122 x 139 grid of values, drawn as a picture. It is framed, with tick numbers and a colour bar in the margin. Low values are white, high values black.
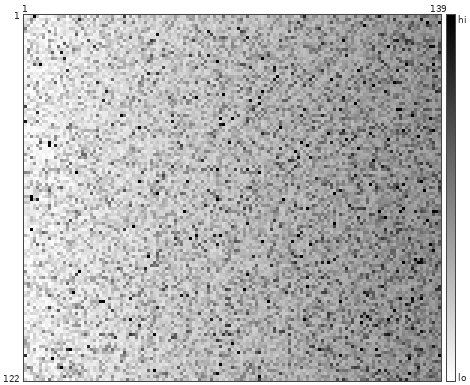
On average the colour sits 30% of the way up the scale. The texture is fine-grained noise. No regular stripes run through it. Values rise toward the right.
